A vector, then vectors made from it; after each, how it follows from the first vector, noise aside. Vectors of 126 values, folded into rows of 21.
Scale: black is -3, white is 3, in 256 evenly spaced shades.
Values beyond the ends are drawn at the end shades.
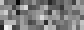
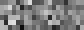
wrapped around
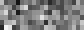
copied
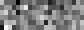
copied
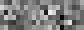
wrapped around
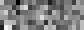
copied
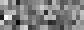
wrapped around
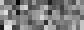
copied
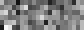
copied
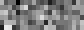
copied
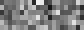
wrapped around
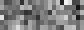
wrapped around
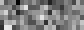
copied
